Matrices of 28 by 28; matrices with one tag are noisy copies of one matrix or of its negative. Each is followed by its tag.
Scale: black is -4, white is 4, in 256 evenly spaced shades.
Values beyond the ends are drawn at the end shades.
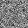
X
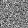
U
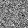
X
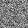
X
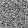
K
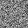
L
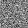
U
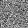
U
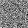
K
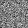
K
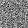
K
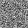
K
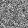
X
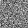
U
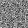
K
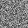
L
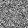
X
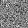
U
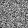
K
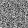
K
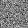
U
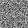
K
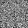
K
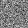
U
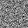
L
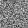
U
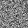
L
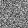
U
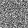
K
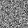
L
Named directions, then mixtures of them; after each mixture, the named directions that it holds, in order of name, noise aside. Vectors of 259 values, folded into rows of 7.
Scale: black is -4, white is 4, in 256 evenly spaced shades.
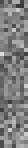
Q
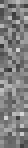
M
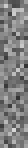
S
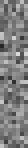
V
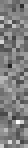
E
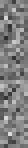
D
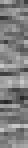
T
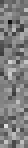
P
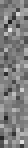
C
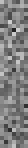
M, P, Q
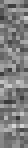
M, T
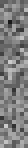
P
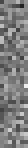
E, M, Q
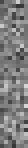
D, M, Q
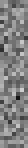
C, E, S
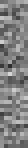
E, M, T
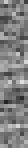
T, V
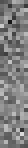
C, M, P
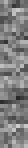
S, T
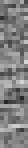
M, T, V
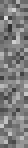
D, Q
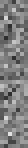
D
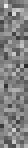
S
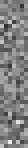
E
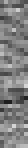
Q, T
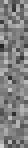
E, V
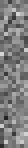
C, D, Q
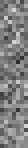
D, Q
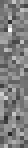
C, D, M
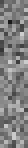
P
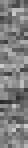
S, T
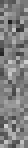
P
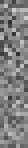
M, P, S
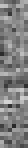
Q, S, T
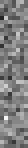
D, M, V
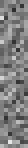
D, E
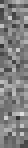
M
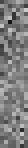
C, M, P
